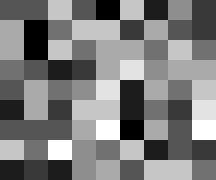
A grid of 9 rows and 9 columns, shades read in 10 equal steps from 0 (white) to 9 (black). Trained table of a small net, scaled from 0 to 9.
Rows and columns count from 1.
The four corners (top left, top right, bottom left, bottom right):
6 7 8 5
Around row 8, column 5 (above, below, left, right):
0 3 4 2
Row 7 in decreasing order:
9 6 6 6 6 3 3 0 0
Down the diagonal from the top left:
6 9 2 7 1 8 3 6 5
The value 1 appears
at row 4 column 6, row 5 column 5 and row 6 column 9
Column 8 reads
4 6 2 3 5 7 6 6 2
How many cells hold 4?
5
